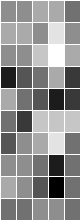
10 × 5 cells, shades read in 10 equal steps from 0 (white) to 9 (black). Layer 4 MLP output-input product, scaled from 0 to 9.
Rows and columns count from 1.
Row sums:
19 15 13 29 29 18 19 26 27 23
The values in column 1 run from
3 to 8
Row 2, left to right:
3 3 4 1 4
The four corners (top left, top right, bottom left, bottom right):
4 5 5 5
